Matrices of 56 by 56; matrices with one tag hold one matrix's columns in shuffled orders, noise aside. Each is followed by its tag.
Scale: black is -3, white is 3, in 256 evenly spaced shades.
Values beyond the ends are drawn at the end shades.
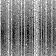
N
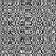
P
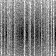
N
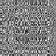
P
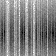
N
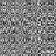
P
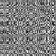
P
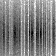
N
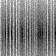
N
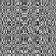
P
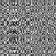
P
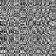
P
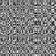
P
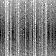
N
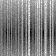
N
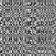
P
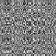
P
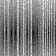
N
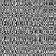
P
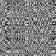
P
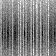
N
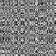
P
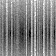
N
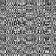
P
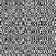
P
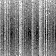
N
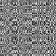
P
